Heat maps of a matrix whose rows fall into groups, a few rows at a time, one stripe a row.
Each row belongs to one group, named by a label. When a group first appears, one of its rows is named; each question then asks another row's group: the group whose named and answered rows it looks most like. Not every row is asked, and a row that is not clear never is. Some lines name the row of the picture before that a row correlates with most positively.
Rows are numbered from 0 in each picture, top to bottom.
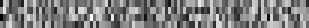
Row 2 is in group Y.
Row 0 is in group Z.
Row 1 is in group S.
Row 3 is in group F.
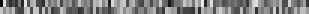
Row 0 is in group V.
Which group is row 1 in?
F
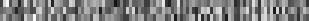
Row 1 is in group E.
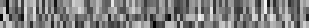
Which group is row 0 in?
Y
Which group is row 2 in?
Z
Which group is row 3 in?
F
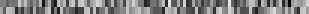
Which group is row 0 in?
S
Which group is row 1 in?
F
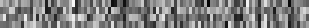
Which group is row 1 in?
E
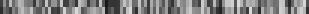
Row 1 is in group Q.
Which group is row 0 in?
Q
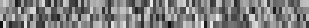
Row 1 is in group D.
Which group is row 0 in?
E
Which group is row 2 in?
F
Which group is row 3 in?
V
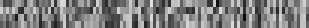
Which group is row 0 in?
Q
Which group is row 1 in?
F
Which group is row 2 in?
Q
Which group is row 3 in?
Q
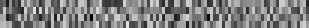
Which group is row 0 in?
Q
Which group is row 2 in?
V
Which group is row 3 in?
E
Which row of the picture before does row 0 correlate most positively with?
2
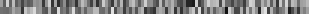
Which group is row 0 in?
F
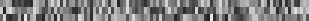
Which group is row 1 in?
F
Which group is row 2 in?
V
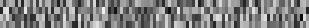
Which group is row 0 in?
F
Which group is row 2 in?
E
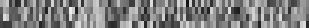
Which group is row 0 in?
E
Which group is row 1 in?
S
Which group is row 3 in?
Q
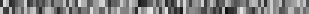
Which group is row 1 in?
D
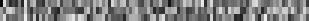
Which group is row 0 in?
V
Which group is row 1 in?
F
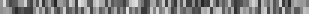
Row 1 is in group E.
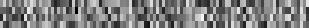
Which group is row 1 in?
Q
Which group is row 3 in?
Q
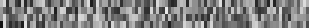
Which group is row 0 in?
E
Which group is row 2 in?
S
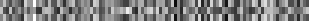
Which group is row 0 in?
Z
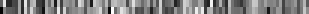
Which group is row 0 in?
V
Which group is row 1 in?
V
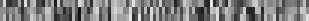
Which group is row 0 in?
V
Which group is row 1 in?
D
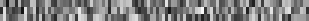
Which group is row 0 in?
D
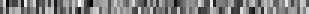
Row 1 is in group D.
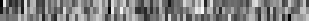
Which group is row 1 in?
Y
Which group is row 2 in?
S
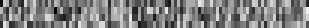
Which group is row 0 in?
Z
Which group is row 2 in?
D
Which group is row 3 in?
S
